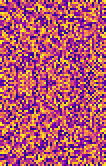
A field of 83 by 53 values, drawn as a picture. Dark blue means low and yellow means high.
Slope: none. Odd rows or columns: none. Mirror symmetry: top to bottom. Histogram: flat. Seam: none. Grain: fine. Stripes: none.
